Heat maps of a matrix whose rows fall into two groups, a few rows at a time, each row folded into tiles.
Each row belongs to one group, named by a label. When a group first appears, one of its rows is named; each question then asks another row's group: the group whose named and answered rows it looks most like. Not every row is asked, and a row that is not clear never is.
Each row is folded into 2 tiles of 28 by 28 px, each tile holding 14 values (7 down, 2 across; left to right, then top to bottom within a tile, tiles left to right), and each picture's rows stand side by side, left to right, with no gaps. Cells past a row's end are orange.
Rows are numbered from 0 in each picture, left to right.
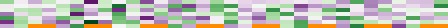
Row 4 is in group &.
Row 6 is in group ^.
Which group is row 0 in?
^
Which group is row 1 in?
^
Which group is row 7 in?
^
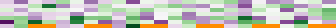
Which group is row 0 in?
^
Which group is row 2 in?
^
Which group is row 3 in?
&
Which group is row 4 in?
^
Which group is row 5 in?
&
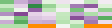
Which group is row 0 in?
^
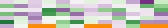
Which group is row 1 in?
&
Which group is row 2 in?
^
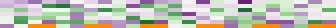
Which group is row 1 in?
&
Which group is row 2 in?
^
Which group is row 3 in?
&
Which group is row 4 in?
^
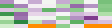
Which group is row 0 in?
&
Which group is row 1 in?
&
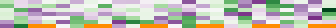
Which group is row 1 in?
^
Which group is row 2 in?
^
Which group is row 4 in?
^
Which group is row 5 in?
&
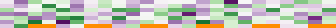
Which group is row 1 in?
^
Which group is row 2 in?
^
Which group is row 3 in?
^
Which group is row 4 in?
&
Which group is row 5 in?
&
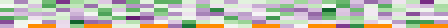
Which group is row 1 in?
&
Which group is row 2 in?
&
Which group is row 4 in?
&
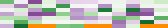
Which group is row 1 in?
&
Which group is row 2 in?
^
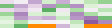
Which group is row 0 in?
&
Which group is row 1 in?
&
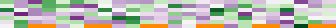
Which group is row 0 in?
^
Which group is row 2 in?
^
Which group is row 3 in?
&
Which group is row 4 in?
^
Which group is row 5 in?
^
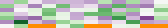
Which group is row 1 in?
&
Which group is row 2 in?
&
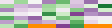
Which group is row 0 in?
&
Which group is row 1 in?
^
